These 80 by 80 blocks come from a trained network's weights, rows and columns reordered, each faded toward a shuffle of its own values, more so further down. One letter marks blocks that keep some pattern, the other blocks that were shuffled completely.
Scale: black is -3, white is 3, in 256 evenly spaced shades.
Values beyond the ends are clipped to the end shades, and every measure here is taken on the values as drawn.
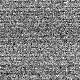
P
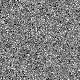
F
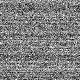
P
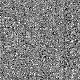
P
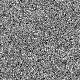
F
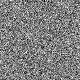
F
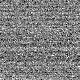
P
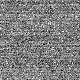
P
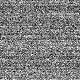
P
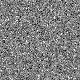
F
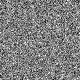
F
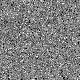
F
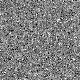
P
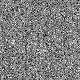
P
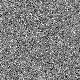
F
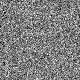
F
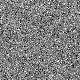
F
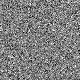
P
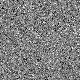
F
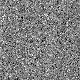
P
